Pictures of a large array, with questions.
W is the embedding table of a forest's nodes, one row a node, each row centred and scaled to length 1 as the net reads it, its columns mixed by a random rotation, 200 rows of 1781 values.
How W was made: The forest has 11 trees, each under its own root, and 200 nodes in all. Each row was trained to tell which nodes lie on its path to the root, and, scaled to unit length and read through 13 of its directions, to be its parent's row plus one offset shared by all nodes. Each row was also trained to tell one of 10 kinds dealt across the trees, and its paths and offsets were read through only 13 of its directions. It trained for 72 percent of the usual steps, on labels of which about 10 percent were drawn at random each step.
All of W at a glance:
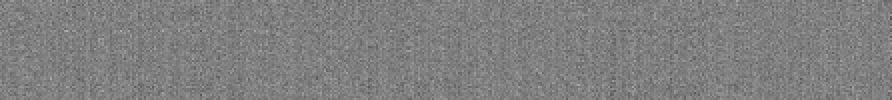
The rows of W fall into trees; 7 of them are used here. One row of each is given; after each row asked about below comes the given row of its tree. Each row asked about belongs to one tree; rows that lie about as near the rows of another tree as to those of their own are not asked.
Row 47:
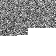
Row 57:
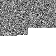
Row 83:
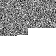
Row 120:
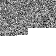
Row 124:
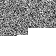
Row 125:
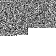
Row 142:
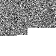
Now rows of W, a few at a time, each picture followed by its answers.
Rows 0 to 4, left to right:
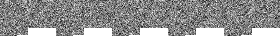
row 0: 124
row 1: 57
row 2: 124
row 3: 124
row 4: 124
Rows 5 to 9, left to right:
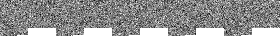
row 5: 83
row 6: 142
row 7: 57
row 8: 124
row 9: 47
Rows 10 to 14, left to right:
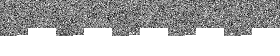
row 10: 124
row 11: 47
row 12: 142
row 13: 142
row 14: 57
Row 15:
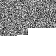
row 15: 83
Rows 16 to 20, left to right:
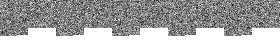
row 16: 47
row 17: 57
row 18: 57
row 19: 83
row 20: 57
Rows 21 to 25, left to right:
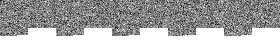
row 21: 124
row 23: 120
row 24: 142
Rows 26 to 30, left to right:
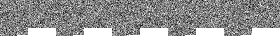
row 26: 57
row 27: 142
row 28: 120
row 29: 47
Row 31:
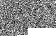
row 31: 142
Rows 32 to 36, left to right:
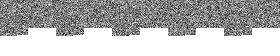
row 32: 125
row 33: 47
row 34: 57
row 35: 142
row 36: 57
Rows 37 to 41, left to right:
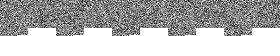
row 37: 83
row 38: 142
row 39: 125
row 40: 83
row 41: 83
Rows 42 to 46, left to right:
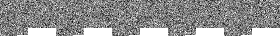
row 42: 142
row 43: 47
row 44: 124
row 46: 124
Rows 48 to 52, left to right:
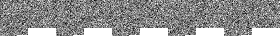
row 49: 124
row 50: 47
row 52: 142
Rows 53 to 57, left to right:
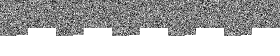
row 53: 83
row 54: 125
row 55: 120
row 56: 124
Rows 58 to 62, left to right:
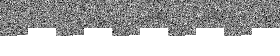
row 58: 124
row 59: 142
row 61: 83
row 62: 83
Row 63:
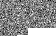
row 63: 83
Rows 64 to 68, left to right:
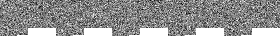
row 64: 57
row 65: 120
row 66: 142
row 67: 83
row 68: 57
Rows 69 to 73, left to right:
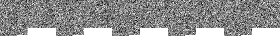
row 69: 142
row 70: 83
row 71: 125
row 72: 125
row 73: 47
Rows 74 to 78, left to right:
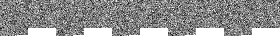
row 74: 142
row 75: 47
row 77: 124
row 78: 142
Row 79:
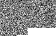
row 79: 83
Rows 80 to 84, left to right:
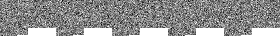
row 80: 125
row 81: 120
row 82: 142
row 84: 57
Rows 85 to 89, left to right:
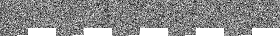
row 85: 47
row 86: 120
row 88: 142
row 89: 120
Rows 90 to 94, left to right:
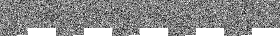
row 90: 83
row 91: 57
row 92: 47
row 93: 47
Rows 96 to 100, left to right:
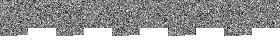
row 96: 47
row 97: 142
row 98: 57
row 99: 124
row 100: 120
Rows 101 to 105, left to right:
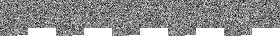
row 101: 57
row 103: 83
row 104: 120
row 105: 83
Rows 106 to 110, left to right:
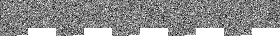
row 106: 47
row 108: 83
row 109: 124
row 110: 57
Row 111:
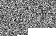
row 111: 57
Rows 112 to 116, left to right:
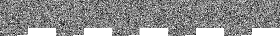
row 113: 57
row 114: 142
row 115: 47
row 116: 57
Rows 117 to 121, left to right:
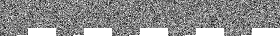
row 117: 124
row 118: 47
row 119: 57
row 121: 142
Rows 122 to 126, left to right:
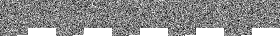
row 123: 120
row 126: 57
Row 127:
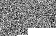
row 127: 47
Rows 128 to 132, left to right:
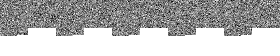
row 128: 83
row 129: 57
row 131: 124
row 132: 47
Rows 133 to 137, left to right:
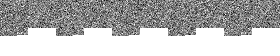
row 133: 142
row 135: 142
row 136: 57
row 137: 142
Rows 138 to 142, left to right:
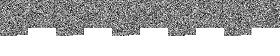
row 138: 124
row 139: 124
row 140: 125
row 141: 124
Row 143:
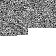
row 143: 124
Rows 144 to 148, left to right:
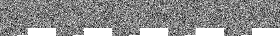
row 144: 47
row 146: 83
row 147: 142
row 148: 83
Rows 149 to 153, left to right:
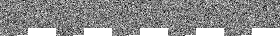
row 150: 47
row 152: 47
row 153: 142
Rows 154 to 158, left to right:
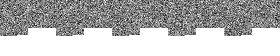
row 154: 124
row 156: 57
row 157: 83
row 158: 47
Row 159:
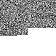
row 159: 47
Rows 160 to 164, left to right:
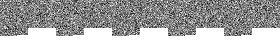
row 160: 47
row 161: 83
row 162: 142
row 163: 57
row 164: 57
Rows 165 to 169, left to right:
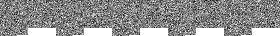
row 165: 57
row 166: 120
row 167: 83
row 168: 142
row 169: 120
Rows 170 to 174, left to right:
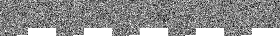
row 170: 120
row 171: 57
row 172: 83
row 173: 47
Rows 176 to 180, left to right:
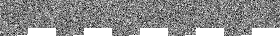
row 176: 142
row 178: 83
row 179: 142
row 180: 57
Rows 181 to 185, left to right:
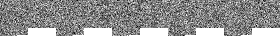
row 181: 57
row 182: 83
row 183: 142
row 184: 83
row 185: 124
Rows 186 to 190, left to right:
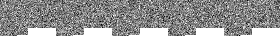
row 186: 83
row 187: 120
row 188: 83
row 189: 83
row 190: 83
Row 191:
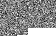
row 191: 57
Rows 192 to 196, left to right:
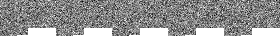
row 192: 47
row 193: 142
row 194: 47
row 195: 83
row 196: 57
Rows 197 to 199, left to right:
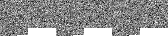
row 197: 47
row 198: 142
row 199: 47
